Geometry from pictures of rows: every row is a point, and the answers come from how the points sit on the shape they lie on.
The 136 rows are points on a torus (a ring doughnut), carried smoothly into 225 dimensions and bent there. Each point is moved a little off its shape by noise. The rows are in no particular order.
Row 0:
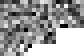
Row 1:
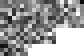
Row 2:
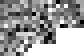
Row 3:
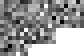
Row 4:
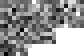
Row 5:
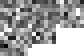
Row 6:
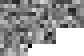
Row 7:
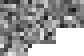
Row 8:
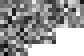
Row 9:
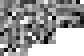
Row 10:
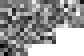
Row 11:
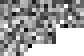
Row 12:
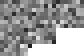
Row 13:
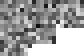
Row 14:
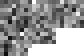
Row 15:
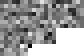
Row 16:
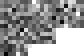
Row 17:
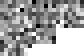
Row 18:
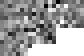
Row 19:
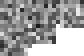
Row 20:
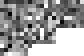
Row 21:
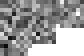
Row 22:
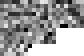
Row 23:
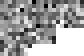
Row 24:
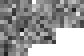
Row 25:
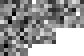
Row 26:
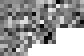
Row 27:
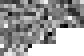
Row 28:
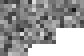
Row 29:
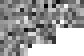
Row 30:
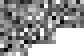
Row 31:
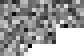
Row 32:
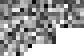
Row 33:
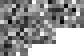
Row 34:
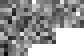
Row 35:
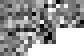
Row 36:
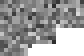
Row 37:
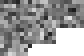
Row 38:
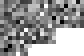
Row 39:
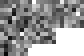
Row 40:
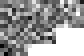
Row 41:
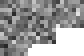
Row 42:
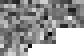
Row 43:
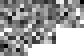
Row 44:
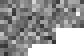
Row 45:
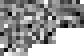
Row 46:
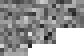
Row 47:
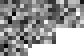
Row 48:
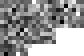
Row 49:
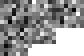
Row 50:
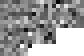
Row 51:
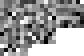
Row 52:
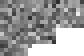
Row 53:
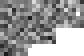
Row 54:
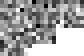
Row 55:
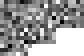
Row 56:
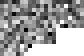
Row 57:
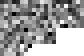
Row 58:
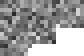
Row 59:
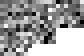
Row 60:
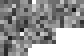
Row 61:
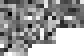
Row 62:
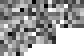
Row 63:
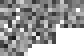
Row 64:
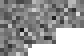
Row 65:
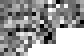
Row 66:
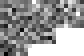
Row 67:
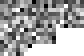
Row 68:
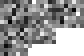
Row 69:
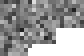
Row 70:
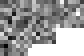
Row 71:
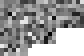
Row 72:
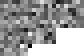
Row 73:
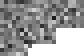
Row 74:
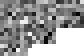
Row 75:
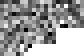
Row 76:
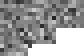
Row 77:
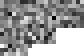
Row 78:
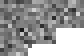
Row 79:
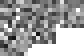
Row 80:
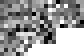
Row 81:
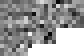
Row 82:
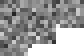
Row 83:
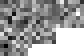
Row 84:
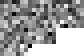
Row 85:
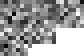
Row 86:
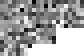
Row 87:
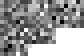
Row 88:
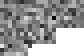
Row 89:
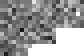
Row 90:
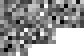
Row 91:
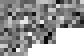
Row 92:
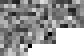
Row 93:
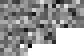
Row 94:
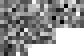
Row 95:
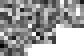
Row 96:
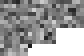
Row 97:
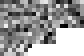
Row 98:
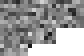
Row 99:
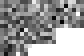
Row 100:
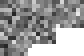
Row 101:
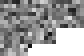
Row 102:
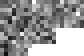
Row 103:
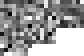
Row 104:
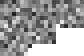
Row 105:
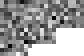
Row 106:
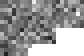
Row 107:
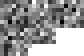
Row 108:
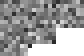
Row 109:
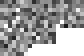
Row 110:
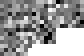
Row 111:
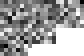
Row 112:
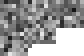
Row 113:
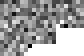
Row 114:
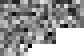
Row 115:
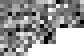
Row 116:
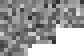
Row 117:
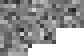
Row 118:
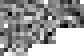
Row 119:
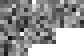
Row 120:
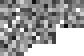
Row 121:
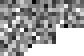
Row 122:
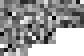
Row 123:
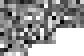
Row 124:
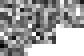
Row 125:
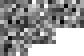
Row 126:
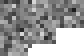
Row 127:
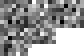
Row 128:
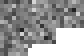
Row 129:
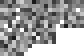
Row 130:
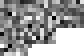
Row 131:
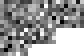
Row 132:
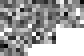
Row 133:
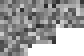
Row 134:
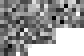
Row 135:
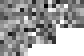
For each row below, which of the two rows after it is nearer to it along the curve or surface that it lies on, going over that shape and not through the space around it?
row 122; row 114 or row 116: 114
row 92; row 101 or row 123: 101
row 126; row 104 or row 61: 61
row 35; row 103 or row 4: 103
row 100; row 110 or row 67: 67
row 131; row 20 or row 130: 20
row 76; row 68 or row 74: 74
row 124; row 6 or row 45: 6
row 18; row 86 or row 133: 86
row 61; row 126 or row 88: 126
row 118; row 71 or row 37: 37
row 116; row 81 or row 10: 10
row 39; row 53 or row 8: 53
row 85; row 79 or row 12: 79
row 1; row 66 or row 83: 66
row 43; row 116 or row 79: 79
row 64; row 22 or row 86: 22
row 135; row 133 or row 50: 50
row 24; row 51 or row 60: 60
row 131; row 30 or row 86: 30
